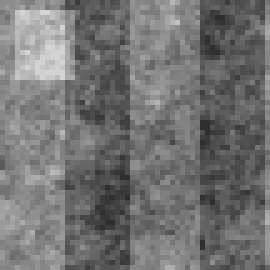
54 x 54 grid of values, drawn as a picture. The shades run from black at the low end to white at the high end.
In the top left lies a patch that is higher than the rest. Upright stripes repeat 2 times across the table. The ninth with the highest average is the top left.
